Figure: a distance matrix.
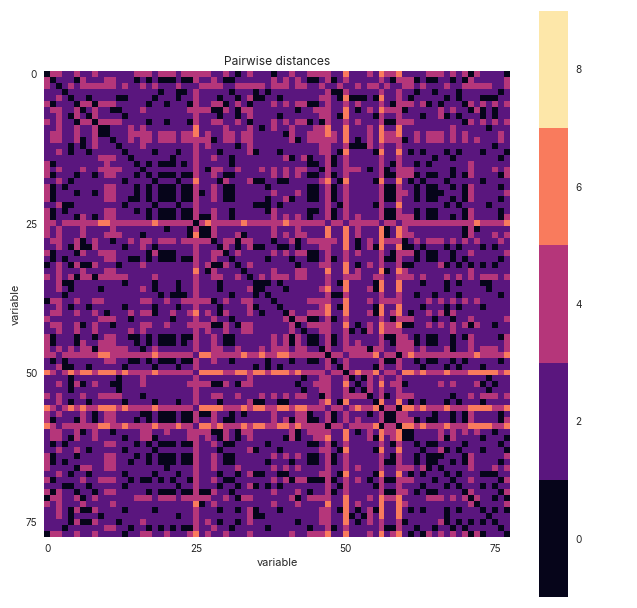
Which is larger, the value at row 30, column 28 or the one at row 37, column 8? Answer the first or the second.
the first
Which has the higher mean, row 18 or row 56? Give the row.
56
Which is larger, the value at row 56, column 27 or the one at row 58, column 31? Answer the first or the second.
the first
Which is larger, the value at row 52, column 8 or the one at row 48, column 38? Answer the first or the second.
the first
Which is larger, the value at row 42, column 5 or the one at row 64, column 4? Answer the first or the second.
the first
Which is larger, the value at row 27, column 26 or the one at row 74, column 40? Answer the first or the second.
the second
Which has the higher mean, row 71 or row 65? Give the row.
71
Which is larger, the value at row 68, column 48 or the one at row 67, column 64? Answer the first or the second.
the second
